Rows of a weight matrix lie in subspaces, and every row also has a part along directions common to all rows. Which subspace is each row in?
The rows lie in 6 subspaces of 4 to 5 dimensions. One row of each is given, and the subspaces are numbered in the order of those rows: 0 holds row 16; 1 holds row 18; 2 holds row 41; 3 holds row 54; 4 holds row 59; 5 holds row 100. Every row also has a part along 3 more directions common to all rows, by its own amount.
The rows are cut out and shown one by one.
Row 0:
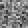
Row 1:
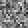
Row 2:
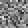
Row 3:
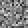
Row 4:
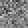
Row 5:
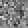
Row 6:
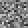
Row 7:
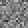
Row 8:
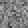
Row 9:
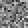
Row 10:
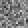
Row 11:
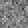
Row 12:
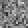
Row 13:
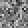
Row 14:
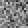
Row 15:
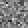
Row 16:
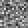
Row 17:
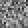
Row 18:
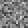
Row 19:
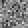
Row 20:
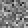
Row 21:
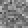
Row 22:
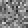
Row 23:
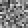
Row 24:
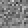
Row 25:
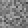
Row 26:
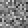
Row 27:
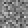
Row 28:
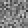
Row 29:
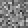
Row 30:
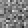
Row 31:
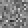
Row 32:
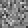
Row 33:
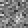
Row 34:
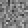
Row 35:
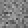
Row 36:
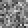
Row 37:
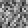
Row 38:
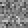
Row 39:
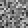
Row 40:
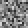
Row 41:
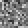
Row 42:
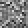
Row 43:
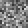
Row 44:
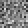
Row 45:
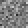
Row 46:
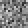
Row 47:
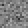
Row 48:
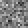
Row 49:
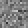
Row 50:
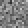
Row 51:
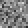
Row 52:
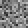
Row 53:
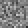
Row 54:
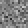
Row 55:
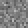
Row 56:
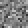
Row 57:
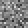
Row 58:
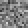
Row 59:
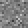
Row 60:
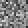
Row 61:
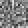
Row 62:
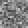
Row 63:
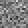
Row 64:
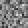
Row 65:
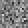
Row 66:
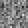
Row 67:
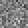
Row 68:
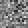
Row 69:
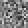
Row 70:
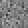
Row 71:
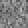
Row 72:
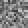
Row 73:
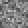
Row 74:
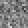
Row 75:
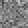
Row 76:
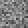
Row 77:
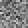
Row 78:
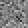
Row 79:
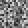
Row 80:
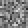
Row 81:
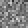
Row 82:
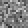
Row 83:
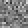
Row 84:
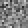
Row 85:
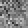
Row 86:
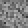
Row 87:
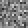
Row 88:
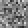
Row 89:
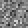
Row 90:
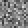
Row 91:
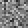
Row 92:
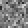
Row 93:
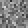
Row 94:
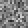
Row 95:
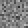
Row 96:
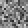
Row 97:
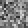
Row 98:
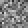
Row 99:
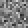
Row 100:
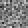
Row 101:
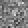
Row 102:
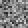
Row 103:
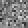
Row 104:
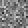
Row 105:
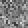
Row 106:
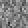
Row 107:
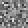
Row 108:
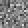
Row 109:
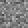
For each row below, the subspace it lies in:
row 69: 2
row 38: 4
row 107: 4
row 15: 4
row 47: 4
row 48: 4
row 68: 3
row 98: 0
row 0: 5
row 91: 2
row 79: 3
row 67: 3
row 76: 1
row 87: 2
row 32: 2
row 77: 2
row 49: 2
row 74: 5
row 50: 0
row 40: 0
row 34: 2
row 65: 3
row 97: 3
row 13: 5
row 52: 1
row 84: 5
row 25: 1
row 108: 2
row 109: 4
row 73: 0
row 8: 5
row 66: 5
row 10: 1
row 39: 3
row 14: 0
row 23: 2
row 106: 5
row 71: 5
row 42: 4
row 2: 3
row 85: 3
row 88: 2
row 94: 4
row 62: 0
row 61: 1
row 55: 4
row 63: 3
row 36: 4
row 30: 2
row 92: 0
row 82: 5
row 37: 5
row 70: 2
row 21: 0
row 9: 1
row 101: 1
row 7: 4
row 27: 1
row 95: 4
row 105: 3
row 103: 2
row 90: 2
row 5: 3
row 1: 4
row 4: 3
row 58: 2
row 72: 2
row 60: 0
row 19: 2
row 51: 5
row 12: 1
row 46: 5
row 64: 0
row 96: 3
